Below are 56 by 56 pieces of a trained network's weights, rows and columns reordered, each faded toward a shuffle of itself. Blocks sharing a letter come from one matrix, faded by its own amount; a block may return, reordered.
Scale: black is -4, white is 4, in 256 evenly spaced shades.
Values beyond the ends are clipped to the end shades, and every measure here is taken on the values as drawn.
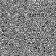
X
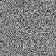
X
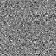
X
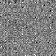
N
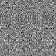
X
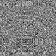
X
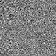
X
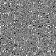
N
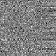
X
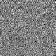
X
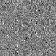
N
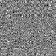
X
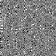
N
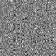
N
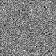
X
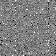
N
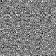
X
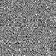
X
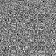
X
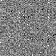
N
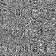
X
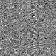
N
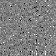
N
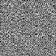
X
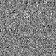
X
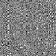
N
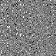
N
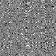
N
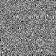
X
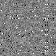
N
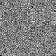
X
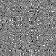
N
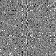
N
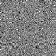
X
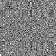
N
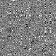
N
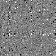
N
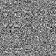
X
